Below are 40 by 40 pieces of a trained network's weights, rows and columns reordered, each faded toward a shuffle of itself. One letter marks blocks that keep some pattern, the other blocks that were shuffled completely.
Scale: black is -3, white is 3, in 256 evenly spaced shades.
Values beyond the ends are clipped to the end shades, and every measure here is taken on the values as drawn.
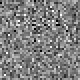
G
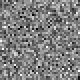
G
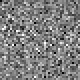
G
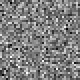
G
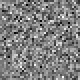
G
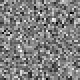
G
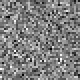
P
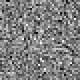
G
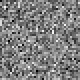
P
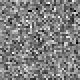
P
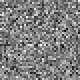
G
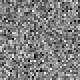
G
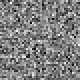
G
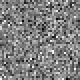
P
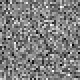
P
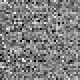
G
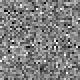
G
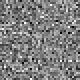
G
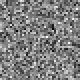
G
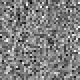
G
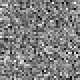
G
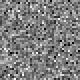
P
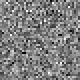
G
